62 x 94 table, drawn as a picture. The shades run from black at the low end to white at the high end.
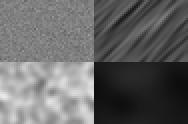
The table splits into 2 rows of 2 panels. Panel 1,1: middling, fine-grained, faint in contrast. Panel 1,2: low, slanting up to the right. Panel 2,1: high, blotchy. Panel 2,2: very low, smooth, faint in contrast.
